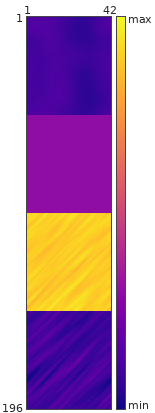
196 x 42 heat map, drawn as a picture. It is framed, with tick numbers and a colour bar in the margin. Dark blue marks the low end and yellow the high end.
The table splits into 4 rows of 1 panel. Panel 1,1: very low, smooth, faint in contrast. Panel 2,1: low, flat. Panel 3,1: very high, slanting up to the right, faint in contrast. Panel 4,1: very low, slanting up to the right, faint in contrast.
